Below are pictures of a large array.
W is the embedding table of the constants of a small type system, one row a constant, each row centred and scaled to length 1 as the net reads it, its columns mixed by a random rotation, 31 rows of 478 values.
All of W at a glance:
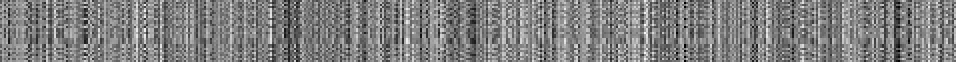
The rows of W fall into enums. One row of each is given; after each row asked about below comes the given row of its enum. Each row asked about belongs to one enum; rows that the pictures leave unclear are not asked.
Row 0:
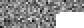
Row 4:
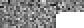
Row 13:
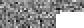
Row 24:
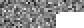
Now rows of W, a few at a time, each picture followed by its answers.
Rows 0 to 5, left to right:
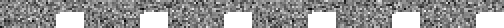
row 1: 13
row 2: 24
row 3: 13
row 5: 24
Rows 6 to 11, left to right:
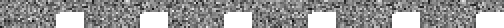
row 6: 0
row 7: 4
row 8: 24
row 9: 13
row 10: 4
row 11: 4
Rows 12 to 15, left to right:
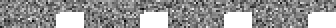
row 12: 0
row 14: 24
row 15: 24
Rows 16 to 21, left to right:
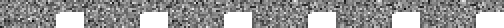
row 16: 0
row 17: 24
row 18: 24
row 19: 4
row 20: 4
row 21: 4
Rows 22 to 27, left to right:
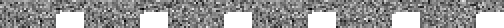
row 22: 13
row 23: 13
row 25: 13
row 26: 0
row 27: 4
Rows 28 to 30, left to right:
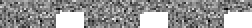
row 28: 13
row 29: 0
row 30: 13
